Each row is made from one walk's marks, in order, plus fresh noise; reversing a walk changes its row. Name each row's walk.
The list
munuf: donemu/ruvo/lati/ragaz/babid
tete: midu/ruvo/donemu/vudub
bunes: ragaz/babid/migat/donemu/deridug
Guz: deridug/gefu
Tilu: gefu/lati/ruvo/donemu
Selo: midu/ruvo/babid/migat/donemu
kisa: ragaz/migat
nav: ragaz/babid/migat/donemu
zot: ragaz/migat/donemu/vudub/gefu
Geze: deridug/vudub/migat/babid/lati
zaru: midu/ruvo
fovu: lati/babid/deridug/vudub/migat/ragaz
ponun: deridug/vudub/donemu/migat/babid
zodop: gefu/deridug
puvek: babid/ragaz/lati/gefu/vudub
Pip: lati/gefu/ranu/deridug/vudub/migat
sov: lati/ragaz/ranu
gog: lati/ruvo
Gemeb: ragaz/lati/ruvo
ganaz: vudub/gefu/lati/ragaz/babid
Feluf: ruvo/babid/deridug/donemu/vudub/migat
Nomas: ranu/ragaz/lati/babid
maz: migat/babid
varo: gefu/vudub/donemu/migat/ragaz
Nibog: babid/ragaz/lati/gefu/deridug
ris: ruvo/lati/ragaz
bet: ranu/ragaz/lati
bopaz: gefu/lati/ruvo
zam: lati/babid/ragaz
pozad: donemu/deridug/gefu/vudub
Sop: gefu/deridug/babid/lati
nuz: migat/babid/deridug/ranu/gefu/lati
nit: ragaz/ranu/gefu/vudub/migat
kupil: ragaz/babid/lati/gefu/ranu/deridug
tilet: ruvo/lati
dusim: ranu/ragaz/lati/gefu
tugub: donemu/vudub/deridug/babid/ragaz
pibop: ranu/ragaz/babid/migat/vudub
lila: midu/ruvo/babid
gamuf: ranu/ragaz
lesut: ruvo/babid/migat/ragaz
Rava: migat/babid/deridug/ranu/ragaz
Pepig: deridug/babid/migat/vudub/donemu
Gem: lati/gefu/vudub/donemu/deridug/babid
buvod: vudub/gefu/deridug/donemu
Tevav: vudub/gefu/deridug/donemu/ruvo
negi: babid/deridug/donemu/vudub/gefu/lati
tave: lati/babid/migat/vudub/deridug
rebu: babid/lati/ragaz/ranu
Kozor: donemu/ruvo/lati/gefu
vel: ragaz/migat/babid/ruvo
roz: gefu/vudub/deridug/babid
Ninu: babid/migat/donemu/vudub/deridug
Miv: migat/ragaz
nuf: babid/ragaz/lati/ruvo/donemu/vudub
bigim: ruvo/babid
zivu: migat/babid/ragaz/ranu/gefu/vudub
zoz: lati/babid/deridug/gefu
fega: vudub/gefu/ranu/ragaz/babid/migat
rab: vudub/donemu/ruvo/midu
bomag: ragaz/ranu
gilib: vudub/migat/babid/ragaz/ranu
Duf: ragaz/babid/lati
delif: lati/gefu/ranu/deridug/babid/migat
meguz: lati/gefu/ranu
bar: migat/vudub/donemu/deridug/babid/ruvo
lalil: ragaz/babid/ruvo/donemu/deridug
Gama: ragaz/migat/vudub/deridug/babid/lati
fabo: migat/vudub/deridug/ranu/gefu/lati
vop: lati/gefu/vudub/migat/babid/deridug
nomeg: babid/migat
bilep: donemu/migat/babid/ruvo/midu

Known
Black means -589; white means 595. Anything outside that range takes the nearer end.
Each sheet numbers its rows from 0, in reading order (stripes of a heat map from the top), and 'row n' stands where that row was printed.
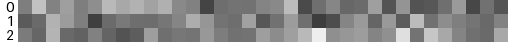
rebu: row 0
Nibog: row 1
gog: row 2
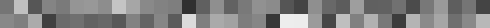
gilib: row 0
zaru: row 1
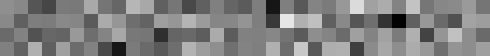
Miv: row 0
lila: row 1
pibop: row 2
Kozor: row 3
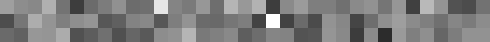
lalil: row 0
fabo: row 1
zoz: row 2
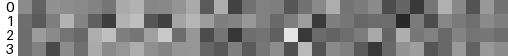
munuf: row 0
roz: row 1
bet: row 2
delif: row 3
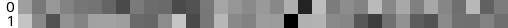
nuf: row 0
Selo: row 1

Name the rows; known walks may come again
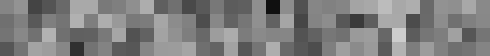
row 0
kisa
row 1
delif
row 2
Ninu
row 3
Nibog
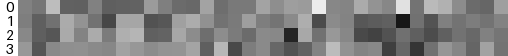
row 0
gog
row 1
roz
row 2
ponun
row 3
munuf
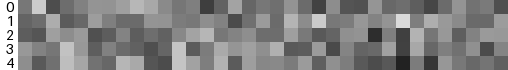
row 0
gilib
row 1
tilet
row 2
zoz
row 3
buvod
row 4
Gem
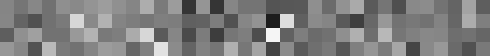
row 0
zam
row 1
nomeg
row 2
bet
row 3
bunes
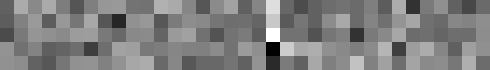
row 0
kupil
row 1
dusim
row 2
nuz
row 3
vel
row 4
lesut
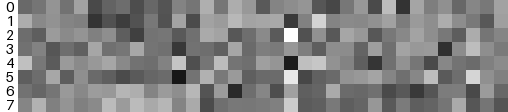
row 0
Guz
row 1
Tevav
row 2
negi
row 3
pibop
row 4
Selo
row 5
puvek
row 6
Nomas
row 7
rebu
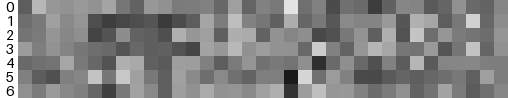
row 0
meguz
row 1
pozad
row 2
zodop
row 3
tete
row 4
vop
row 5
maz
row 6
bar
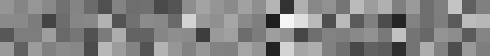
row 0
nuf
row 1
bilep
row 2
tave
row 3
bigim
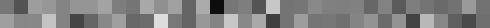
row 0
Duf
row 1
lalil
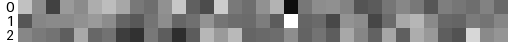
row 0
nav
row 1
fabo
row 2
zot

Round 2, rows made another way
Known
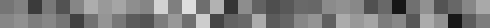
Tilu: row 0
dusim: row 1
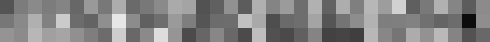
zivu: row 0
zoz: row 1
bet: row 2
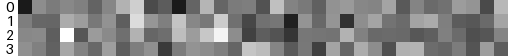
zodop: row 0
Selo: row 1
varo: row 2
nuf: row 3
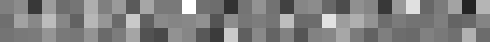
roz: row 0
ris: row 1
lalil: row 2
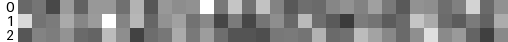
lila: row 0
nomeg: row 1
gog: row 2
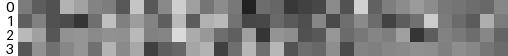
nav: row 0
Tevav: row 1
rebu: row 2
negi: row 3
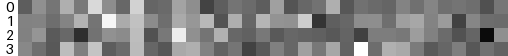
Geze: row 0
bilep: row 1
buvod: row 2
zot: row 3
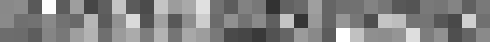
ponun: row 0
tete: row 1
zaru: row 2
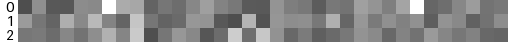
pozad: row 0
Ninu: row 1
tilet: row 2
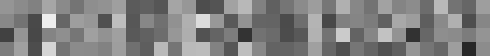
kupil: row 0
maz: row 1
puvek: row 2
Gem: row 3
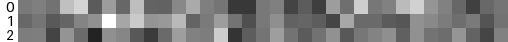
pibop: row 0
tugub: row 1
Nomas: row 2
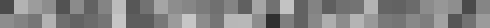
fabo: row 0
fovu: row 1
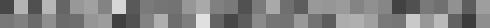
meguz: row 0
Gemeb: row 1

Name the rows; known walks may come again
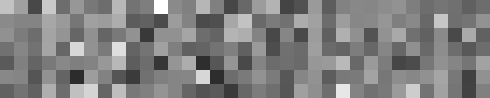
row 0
bomag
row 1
kupil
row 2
nuf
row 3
Geze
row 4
Nibog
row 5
Nomas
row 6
vel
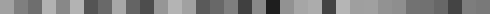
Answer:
Feluf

